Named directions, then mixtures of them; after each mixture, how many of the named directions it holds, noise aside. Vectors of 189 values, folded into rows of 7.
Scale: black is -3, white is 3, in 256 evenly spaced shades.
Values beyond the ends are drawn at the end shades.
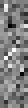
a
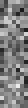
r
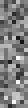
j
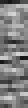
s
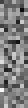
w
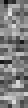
three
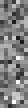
one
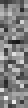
three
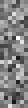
one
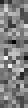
three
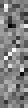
one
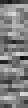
one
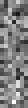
two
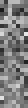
one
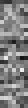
three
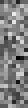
two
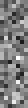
one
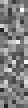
two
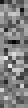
three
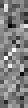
one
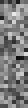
two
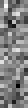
three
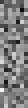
one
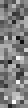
one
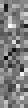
one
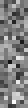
one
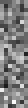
two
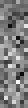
two
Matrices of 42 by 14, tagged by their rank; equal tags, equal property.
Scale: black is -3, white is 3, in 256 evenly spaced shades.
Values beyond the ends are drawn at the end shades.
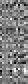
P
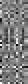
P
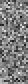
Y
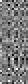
P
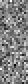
Y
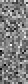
Y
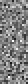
Y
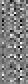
P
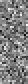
Y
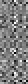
P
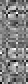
P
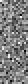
Y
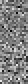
Y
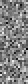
Y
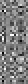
P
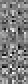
P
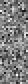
Y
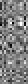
P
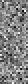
Y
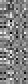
P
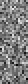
Y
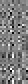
P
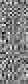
P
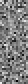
Y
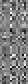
P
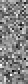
Y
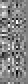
P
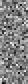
Y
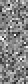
Y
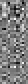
P
